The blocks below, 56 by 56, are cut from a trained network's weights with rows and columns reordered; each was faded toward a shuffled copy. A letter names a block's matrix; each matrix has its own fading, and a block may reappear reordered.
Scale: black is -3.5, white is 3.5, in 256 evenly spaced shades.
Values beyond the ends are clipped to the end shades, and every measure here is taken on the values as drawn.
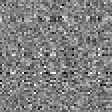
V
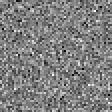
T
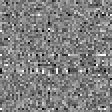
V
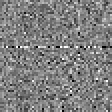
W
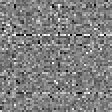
W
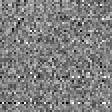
V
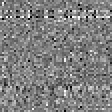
W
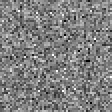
T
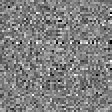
V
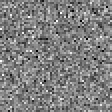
T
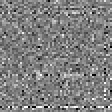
W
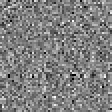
V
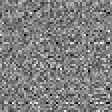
V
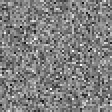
T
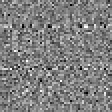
V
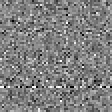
W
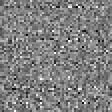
V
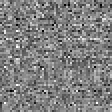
V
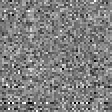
W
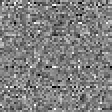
V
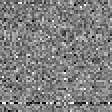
W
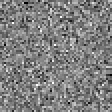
T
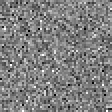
T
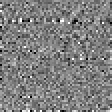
V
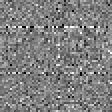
W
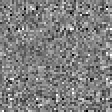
V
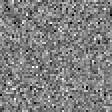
T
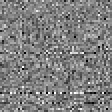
W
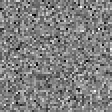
T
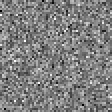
T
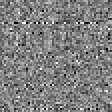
W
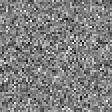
T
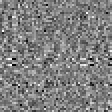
V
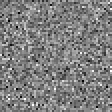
T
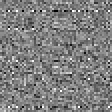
V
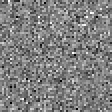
T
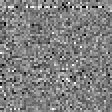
W
